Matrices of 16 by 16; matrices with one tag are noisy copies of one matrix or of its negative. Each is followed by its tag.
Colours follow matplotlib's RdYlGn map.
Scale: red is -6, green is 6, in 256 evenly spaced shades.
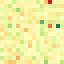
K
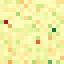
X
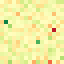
X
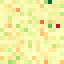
K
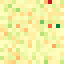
K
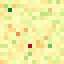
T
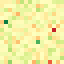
X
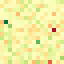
X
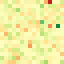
K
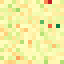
K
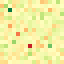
T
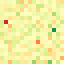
X
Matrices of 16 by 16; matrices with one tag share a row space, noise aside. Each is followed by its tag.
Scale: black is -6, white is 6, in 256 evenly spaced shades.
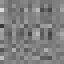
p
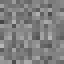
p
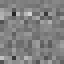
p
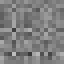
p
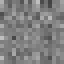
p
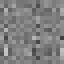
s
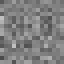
p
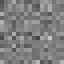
p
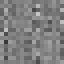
s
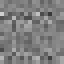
p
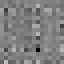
s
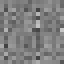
s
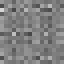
p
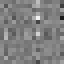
s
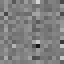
s
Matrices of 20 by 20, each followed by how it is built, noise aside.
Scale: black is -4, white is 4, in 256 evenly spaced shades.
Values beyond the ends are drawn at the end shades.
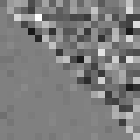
upper triangular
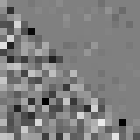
lower triangular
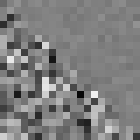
lower triangular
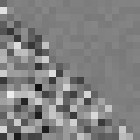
lower triangular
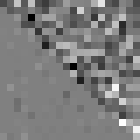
upper triangular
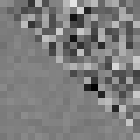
upper triangular
